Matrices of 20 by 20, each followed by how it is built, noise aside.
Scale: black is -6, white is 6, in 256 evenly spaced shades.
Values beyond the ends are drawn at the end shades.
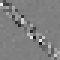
banded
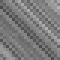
Toeplitz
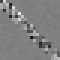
banded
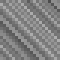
Toeplitz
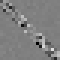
banded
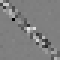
banded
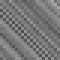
Toeplitz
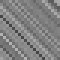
Toeplitz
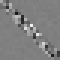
banded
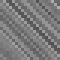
Toeplitz
